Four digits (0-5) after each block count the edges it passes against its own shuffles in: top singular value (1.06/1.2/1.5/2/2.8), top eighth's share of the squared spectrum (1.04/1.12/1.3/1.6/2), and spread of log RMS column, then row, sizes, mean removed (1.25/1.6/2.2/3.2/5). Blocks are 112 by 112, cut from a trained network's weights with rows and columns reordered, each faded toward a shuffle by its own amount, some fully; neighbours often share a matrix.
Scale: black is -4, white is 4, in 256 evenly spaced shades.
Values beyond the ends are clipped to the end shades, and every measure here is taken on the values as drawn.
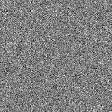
3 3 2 1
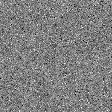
1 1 0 0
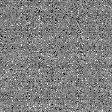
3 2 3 0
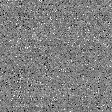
2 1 1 0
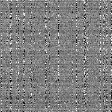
4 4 4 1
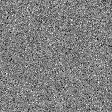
1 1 0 0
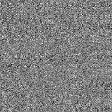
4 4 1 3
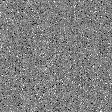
1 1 0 0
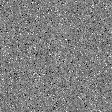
0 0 0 0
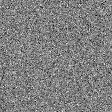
2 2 0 0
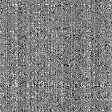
4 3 0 3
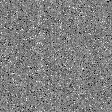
1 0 0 0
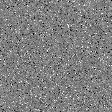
0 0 0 0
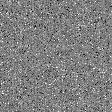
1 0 0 0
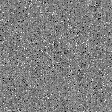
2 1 0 0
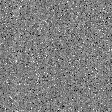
1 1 0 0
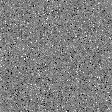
0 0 0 0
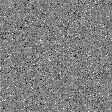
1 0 0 0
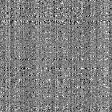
4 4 1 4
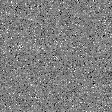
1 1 0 0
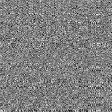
4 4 1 3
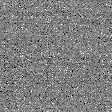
2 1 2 0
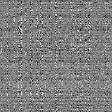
4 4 4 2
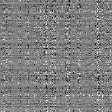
4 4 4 2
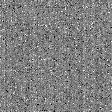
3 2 0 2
